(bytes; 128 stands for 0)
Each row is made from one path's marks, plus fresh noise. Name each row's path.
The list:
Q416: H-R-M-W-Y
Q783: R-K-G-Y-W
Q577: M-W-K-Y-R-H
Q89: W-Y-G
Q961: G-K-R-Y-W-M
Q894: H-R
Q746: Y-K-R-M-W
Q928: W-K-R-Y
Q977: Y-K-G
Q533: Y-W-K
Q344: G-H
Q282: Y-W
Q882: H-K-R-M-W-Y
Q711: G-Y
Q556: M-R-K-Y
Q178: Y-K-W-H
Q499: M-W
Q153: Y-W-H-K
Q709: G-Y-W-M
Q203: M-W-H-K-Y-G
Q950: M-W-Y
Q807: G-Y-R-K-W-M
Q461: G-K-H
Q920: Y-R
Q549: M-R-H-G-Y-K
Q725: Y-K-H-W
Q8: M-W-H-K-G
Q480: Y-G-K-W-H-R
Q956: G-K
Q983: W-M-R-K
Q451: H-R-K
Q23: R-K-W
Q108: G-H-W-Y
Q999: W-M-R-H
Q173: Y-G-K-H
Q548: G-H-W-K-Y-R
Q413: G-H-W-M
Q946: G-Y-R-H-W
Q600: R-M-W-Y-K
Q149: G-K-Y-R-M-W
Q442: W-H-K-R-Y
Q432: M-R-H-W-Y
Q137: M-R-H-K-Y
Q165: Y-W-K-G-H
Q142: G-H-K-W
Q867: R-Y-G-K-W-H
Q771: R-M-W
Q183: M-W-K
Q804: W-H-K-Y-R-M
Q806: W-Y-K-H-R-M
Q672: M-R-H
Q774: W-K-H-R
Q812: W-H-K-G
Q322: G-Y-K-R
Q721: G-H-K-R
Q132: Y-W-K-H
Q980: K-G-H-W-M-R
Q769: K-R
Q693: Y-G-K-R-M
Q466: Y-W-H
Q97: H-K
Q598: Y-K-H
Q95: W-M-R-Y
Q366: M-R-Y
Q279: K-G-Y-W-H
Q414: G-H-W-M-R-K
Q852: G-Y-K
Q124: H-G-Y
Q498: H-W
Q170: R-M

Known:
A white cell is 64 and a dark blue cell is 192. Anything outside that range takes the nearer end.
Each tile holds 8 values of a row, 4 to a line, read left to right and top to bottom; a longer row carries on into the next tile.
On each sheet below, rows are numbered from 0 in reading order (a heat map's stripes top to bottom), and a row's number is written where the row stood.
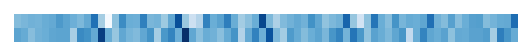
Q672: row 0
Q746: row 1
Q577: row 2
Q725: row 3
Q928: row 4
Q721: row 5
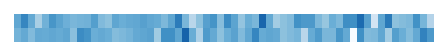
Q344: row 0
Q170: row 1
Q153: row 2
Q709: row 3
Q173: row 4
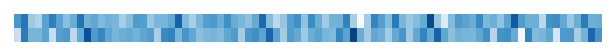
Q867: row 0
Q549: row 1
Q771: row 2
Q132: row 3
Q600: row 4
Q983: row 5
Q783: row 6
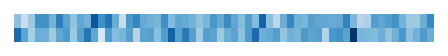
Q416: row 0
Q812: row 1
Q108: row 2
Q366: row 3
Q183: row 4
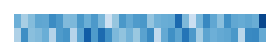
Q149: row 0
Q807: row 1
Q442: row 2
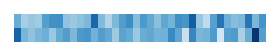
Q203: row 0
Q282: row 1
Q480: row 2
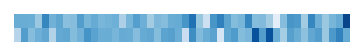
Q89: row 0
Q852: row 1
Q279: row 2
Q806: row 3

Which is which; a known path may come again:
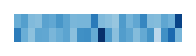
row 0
Q498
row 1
Q548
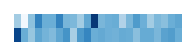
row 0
Q746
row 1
Q852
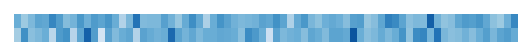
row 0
Q149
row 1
Q977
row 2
Q344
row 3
Q711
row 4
Q413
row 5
Q499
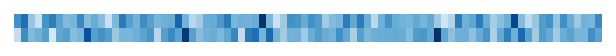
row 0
Q279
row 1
Q95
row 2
Q414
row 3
Q950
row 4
Q124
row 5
Q577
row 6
Q132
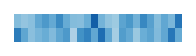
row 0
Q999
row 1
Q466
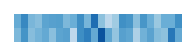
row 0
Q946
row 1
Q533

